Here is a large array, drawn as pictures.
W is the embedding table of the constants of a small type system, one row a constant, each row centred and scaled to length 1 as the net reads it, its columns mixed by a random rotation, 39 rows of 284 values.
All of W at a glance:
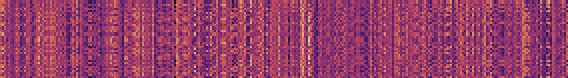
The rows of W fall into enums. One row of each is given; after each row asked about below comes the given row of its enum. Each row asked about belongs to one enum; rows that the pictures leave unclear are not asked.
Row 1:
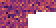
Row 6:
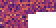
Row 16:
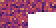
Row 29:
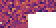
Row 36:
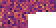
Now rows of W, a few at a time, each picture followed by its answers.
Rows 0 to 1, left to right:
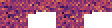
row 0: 1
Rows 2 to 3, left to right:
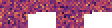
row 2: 36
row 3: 1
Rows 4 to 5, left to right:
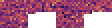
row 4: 16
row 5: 1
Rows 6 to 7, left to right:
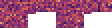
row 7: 16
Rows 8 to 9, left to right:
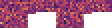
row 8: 6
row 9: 36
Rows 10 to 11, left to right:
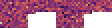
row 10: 29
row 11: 1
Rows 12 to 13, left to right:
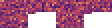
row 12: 16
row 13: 6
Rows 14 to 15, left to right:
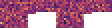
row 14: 6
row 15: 36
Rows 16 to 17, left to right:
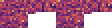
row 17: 16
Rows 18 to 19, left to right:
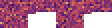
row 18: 6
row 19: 29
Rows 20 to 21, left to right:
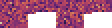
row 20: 29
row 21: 36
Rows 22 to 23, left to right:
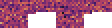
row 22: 6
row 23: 1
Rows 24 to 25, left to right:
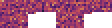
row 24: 16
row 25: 6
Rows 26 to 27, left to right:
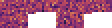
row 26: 16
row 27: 36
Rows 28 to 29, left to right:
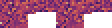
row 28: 29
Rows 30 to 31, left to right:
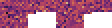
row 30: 1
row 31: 29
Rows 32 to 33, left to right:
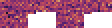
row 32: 1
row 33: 16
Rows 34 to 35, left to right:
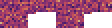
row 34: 6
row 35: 16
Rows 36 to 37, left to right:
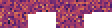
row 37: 6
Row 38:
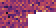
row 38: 1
